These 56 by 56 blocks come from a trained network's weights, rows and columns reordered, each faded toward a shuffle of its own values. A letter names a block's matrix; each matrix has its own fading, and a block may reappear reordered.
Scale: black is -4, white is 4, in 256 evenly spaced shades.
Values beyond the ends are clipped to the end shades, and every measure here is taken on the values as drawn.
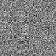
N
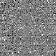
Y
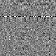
N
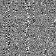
Y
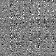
Y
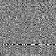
N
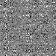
Y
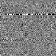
N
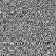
N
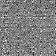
Y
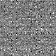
Y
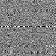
N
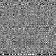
N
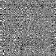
Y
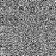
N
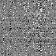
Y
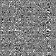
Y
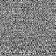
N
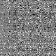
Y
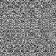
N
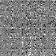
Y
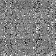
Y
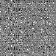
Y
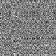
N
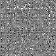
Y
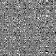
Y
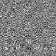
N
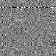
N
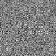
N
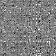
Y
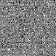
Y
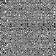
Y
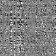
Y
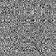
N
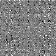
Y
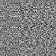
N
